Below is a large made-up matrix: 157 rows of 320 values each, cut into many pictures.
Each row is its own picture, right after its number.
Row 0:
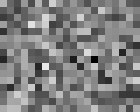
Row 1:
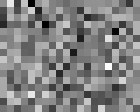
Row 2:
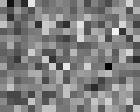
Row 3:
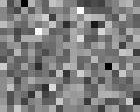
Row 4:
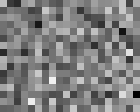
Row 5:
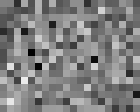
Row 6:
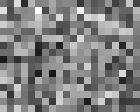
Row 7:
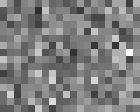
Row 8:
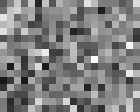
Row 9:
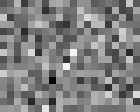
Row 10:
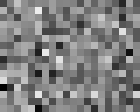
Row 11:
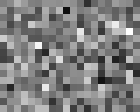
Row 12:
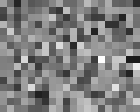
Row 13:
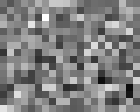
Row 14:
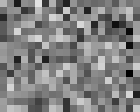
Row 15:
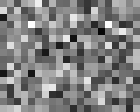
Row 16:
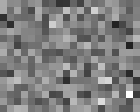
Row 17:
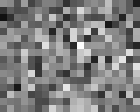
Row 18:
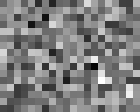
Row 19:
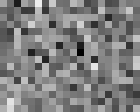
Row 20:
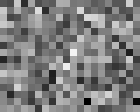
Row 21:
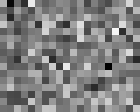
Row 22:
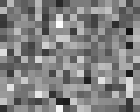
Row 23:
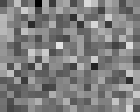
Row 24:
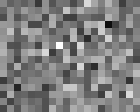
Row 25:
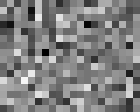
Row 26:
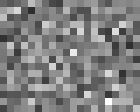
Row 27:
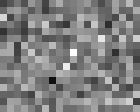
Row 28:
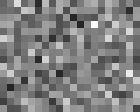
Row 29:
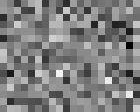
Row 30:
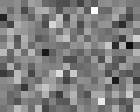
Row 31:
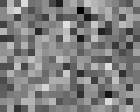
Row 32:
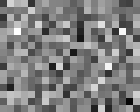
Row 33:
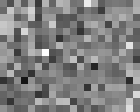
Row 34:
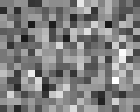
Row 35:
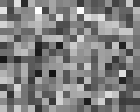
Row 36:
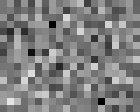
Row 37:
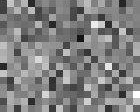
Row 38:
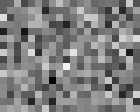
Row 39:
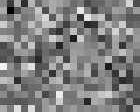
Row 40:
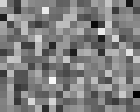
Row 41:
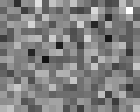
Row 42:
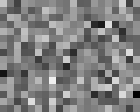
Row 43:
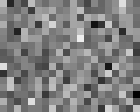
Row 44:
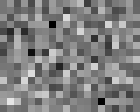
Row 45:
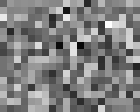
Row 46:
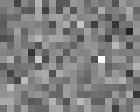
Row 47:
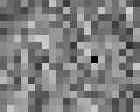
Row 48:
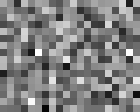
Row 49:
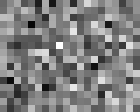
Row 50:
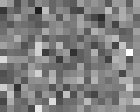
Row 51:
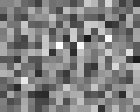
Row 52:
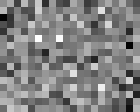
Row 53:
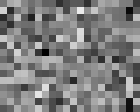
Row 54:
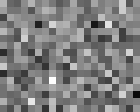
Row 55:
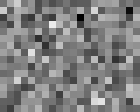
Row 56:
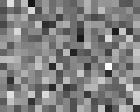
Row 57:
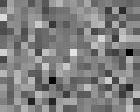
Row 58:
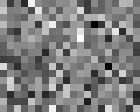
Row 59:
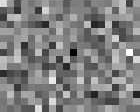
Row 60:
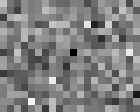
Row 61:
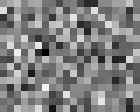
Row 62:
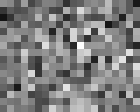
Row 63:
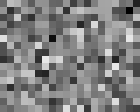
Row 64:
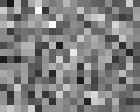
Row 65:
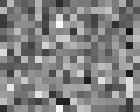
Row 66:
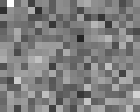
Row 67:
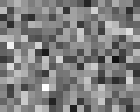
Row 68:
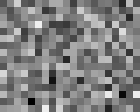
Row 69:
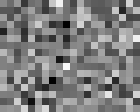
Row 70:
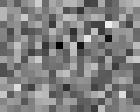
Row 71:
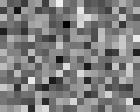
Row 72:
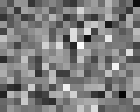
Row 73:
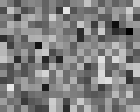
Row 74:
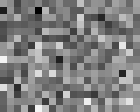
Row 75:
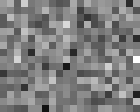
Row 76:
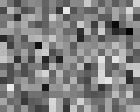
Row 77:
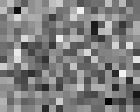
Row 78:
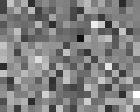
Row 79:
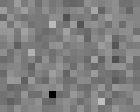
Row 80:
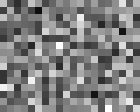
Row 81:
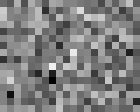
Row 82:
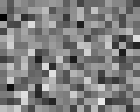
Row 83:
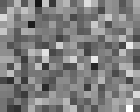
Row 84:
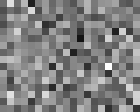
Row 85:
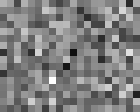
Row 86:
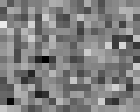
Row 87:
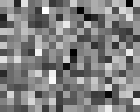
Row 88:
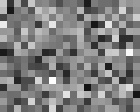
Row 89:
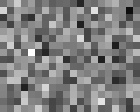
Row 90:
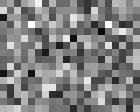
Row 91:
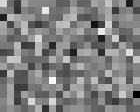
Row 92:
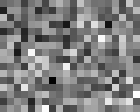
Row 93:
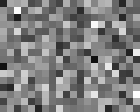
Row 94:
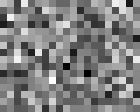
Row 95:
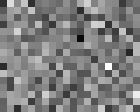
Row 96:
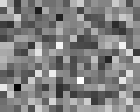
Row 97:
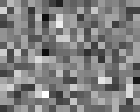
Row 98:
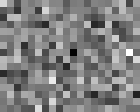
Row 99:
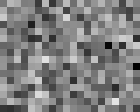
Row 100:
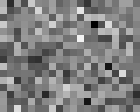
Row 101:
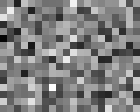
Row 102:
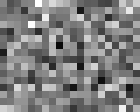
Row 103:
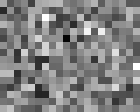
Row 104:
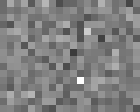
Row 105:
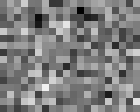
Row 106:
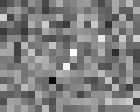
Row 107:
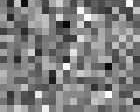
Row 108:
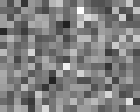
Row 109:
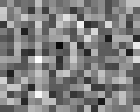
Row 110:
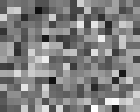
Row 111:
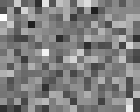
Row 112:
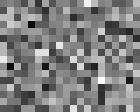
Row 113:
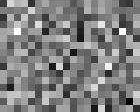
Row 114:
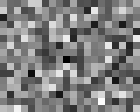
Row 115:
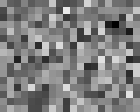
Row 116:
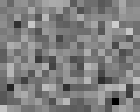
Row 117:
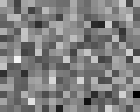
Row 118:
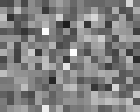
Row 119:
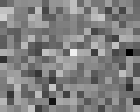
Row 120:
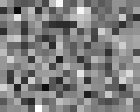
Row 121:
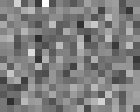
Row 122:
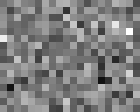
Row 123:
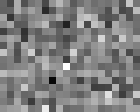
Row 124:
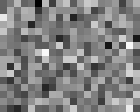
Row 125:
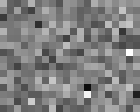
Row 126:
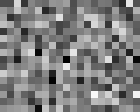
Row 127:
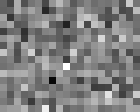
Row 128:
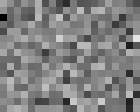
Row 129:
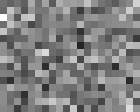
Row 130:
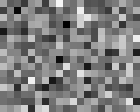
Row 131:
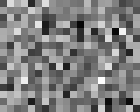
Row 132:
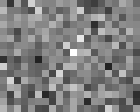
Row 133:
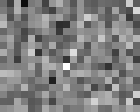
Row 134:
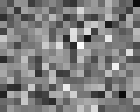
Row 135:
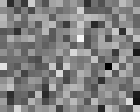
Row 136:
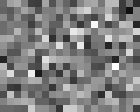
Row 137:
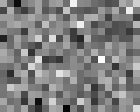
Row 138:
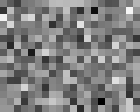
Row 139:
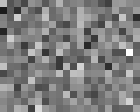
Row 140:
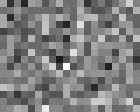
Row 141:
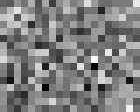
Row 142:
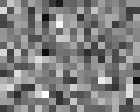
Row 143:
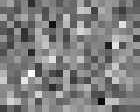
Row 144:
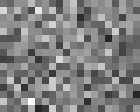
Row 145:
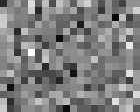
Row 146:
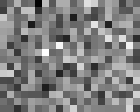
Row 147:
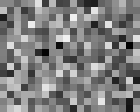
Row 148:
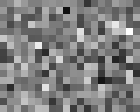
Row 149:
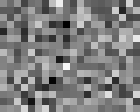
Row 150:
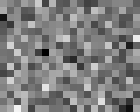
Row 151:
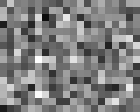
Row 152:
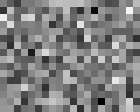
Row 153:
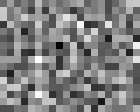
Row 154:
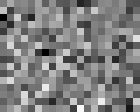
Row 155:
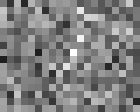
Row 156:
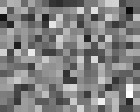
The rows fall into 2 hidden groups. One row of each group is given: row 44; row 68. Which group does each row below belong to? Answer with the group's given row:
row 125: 68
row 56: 68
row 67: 44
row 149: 68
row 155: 68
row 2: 68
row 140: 68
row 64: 68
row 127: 68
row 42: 68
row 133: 68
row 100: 68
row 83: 44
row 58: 68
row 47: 44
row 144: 68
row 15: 44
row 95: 68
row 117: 68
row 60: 68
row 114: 44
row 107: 68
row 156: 44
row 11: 44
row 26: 68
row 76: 44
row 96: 68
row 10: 68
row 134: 44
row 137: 44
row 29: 44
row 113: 68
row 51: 44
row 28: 44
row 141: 44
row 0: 44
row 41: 44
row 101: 68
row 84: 68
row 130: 68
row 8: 44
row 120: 68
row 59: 68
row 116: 44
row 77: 68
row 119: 68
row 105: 68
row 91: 68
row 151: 44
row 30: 44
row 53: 44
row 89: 44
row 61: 44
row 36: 44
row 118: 68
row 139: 68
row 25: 44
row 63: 44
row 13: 44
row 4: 68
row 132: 68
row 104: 68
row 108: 68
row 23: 44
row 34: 44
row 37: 68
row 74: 68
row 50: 68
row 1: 68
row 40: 68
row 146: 44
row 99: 44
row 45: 44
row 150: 44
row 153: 44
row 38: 68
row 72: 44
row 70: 44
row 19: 44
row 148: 44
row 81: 68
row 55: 44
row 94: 68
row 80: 68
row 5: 44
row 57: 68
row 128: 44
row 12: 44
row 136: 44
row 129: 44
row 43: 68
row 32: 68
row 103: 44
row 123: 68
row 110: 68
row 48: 68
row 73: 44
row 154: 44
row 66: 68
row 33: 44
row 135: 68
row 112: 44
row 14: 44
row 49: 44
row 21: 68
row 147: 44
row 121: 44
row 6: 68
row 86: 44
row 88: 68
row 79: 44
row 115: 44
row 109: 44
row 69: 68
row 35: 68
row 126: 68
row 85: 68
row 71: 68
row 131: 68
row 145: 44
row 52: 44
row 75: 68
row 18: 44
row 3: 68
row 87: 68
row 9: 68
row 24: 44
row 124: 44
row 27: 68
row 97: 44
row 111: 44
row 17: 44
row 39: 68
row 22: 44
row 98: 68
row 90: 44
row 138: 44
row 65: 44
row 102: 44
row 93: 68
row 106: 68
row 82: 44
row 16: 44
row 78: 68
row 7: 68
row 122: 44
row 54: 68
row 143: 44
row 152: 44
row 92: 68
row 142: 44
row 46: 44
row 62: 44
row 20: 68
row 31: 68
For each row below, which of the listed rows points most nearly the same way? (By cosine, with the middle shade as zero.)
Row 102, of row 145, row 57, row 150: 150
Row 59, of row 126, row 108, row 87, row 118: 87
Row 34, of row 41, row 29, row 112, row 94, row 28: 112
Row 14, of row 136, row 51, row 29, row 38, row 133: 29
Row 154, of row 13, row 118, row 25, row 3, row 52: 52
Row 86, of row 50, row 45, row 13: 13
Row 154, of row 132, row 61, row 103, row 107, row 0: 61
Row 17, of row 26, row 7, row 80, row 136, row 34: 34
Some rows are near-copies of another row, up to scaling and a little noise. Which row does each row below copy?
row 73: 76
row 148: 11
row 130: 71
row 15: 90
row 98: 59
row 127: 123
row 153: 109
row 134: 72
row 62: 17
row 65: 22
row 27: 106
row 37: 78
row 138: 152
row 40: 91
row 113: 32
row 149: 69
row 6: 35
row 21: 2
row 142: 97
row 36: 44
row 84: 56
